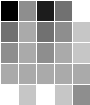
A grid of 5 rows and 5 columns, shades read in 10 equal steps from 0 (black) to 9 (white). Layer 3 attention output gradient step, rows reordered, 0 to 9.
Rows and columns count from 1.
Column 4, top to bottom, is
4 5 6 6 7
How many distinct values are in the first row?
5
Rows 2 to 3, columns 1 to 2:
4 6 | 5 6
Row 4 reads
6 6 6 6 6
